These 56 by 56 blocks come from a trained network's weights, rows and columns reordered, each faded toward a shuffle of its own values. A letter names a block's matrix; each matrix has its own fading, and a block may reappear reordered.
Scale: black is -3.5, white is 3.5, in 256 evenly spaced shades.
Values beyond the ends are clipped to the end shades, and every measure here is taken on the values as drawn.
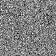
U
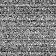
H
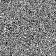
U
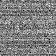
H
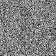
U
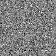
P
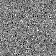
P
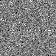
P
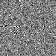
P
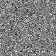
P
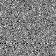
P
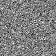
U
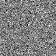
P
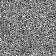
P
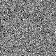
P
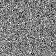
U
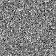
P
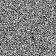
U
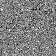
P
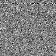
P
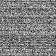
H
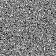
P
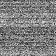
H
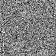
U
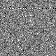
P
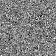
U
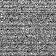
H
